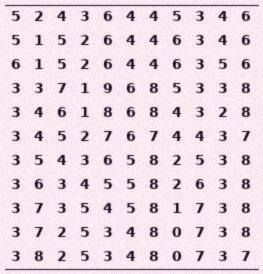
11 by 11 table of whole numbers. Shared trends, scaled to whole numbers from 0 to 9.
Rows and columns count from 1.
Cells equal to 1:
5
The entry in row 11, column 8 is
0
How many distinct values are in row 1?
5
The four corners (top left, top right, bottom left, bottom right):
5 6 3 7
